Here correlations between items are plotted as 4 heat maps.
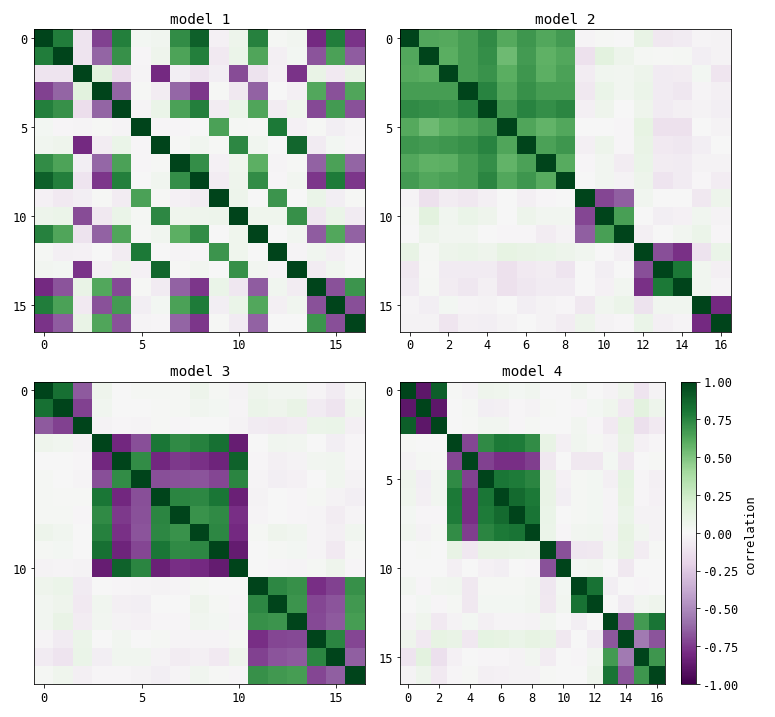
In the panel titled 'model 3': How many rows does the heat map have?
17
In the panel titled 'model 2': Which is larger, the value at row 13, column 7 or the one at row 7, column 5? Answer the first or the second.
the second
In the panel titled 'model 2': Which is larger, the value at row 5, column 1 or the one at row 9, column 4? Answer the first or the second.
the first
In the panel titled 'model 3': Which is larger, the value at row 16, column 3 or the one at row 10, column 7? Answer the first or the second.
the first
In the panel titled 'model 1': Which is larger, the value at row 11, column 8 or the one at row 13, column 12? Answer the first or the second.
the first
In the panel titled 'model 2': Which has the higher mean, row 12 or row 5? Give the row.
5
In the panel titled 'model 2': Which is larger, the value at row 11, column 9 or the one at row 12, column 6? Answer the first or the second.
the second
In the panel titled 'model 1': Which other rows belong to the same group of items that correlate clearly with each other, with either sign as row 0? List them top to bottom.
1, 3, 4, 7, 8, 11, 14, 15, 16
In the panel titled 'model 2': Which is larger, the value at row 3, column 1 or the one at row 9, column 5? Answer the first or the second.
the first
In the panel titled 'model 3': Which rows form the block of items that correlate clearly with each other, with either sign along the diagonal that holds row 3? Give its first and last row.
3 to 10
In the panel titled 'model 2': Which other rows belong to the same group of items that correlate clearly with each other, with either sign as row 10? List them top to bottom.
9, 11
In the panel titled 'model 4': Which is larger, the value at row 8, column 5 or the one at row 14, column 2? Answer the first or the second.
the first
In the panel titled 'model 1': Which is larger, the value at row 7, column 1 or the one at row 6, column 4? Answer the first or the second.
the first
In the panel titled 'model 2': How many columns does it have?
17
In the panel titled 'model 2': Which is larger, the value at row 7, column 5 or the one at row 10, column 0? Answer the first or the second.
the first
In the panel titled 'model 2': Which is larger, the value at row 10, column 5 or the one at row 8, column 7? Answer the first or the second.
the second
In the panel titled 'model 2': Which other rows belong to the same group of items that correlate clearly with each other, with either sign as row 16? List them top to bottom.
15
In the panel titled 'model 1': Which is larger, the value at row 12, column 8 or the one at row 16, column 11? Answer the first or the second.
the first
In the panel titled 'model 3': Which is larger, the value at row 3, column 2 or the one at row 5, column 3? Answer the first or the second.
the first
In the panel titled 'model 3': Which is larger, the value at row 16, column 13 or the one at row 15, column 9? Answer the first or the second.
the first
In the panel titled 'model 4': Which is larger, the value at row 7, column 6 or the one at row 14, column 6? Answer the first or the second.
the first
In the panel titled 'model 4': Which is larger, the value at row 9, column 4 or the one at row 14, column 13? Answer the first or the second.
the first
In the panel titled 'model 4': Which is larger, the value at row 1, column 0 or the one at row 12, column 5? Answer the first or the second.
the second
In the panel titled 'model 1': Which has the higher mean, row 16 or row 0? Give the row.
0
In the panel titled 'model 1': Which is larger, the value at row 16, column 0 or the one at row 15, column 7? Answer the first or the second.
the second
